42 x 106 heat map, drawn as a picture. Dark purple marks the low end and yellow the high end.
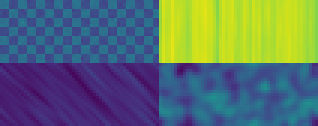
It is made of 2 by 2 panels. Panel 1,1: low, checkered. Panel 1,2: very high, streaked downward, faint in contrast. Panel 2,1: very low, slanting down to the right, faint in contrast. Panel 2,2: low, blotchy.
